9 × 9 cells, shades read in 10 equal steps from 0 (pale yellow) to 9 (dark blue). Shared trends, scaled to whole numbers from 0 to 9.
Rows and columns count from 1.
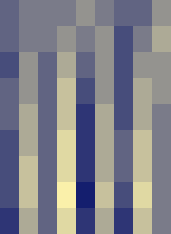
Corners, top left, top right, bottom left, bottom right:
6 4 8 5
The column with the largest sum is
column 5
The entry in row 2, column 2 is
5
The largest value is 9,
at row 8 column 5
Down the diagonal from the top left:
6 5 6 2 8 3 6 1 5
